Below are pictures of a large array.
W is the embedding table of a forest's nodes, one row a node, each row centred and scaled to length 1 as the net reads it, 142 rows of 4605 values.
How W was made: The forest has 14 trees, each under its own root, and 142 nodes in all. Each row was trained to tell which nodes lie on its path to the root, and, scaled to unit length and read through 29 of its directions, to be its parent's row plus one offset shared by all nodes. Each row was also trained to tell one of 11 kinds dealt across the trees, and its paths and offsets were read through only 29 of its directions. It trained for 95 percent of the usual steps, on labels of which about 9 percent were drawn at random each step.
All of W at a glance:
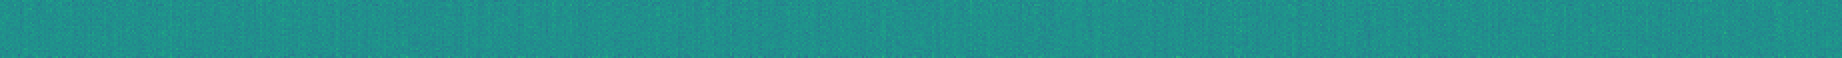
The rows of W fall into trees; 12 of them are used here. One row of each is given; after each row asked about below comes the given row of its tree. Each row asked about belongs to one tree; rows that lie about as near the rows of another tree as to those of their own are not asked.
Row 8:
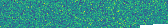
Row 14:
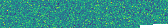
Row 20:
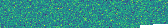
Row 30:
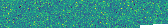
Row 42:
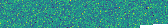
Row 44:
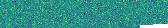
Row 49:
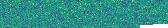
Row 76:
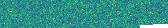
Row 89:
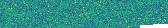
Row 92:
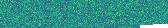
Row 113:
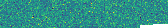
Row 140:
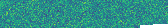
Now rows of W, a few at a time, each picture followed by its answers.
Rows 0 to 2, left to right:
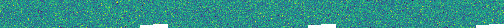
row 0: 113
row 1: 30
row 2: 42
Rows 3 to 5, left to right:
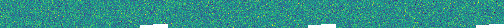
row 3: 14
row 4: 30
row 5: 76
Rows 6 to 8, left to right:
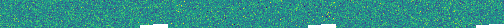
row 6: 14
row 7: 76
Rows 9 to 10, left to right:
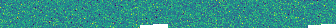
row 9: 49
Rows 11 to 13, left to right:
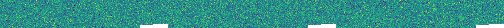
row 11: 49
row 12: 92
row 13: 76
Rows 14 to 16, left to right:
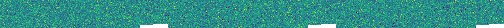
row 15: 42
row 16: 42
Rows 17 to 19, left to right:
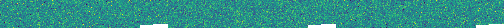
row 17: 113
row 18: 14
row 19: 44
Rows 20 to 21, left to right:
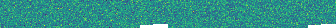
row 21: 92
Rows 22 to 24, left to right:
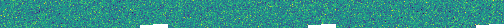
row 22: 30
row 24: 30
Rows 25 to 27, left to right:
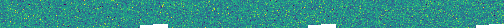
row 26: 42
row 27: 42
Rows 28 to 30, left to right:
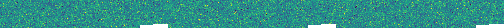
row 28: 42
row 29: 89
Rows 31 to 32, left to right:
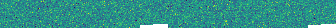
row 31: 42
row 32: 49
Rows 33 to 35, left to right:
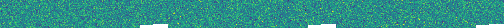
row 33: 20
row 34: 76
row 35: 30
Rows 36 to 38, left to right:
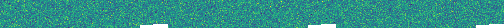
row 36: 42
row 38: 89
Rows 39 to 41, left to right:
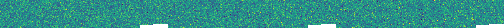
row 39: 14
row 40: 113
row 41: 113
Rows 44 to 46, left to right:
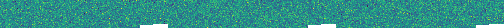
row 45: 14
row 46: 8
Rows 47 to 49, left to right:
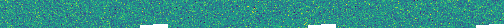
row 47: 76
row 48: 42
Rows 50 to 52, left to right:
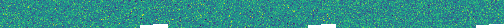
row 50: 49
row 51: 113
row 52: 140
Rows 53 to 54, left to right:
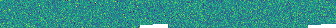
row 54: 49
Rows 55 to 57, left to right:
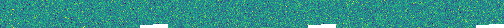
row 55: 49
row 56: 76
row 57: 30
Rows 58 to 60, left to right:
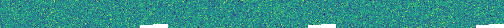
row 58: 44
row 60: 49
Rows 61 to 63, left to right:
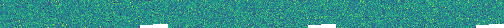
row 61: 30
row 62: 14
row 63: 76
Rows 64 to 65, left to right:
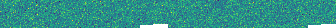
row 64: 30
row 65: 42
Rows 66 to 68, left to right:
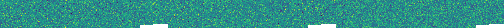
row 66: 30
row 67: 44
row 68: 20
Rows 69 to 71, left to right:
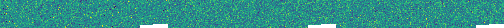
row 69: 76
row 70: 92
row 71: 30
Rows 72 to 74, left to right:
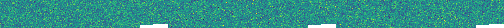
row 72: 8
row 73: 49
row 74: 20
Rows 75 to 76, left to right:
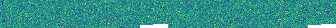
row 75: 76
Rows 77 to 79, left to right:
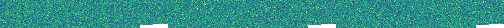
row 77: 49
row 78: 76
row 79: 42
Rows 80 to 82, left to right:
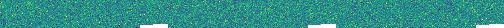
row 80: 89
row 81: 49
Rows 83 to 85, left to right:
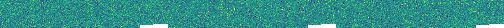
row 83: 113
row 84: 113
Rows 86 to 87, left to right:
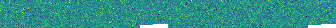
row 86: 44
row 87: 89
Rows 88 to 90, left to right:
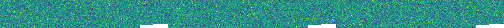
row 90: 44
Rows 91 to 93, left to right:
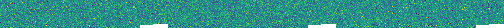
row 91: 113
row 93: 76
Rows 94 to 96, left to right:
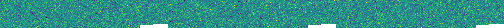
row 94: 30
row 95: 89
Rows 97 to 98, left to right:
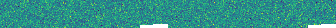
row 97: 14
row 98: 113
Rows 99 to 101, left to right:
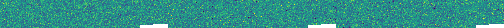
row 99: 20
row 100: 113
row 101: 42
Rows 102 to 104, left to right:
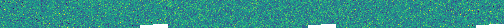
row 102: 113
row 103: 140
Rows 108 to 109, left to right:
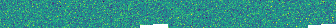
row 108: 76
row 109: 89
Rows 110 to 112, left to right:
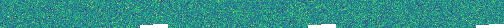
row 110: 30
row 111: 14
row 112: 44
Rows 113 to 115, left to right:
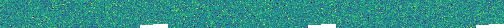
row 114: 89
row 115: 49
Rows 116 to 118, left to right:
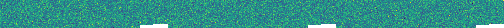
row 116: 20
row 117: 140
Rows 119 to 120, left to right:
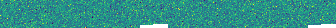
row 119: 30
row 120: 42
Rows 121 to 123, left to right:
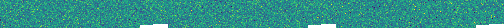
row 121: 14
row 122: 30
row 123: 42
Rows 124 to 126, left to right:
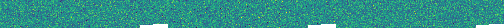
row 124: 14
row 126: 92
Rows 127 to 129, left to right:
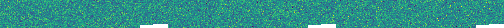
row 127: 8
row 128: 113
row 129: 89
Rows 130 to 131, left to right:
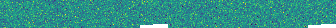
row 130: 76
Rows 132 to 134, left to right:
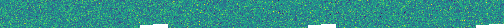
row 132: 14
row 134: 44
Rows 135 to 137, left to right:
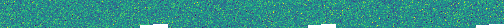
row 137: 76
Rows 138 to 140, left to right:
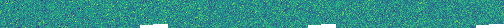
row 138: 113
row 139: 113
